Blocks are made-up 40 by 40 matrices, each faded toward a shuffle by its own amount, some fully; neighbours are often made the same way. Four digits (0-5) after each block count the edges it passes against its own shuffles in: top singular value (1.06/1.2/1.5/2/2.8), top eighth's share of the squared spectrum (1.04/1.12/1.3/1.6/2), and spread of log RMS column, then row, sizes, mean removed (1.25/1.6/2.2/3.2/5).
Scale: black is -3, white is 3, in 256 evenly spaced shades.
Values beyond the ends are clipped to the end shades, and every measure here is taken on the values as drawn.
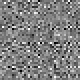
4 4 2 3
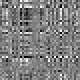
4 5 3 3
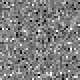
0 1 0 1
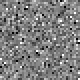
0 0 0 0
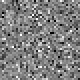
3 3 1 1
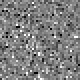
0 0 0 0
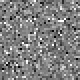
0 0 0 0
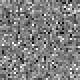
2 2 0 0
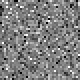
2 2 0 0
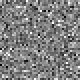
2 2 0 0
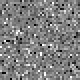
1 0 0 0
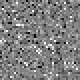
0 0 0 1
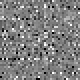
3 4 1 2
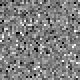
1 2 0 0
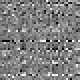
4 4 2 3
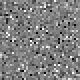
1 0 0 0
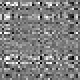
4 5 2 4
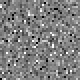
0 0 0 0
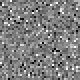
1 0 0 0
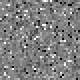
0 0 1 0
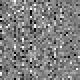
1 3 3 0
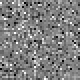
0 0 0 0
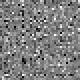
3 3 2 1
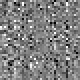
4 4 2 1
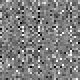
4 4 2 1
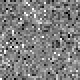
1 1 0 0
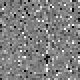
2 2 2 0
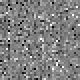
1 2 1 0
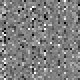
2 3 3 0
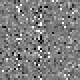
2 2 2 0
